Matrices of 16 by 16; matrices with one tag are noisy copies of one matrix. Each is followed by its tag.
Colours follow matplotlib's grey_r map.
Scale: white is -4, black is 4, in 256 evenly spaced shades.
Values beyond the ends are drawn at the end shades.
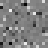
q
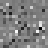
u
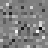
u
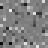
q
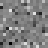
q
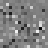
u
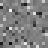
q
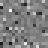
q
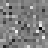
u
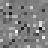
u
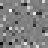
q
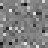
q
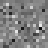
u
